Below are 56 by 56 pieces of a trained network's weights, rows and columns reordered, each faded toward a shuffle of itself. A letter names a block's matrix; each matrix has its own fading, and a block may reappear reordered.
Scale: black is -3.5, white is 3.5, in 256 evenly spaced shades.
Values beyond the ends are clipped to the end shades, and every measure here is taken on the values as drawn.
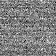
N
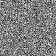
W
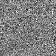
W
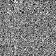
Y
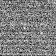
N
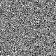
W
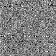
Y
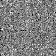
Y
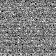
N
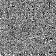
Y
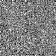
Y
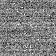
N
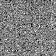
Y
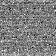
N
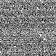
N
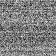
N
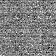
N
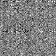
Y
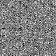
Y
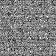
N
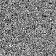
W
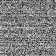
N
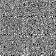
Y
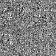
Y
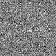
W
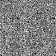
Y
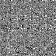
Y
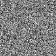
W
